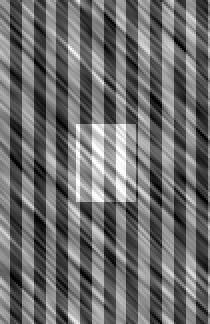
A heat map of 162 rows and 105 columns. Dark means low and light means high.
Average level on the scale: 40%. Ninth with the highest average: centre. Slope: none. Stripes: upright, repeating 9 times. Odd patch: higher, in the centre.
